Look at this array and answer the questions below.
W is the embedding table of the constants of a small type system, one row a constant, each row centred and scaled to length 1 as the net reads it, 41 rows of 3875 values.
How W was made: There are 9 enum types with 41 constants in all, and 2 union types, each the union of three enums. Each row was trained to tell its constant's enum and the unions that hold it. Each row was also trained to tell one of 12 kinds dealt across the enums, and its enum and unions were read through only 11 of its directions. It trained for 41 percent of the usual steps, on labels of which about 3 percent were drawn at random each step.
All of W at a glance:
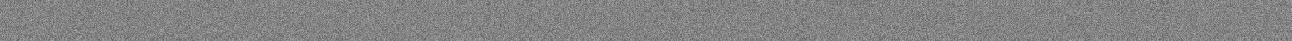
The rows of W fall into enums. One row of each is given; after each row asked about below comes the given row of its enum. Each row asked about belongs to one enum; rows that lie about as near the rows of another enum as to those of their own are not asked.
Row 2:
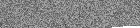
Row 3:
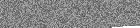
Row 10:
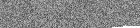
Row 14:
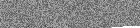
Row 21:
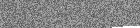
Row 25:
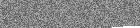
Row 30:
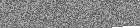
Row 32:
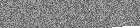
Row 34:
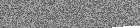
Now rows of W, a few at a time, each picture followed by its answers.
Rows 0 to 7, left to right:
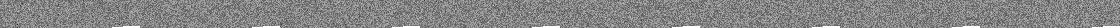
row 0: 34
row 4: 3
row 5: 14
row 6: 32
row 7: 25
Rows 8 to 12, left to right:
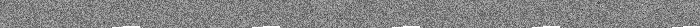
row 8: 34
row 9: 2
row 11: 21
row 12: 30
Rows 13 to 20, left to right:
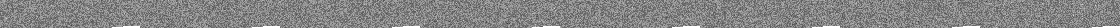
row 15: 3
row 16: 30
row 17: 3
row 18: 21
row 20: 32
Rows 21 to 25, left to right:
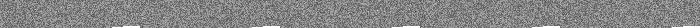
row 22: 32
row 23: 3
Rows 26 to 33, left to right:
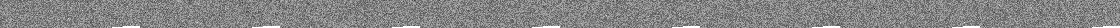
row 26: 34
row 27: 34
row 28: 10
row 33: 21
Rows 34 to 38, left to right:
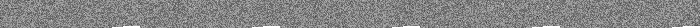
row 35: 25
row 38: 14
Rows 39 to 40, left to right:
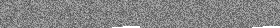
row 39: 14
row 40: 14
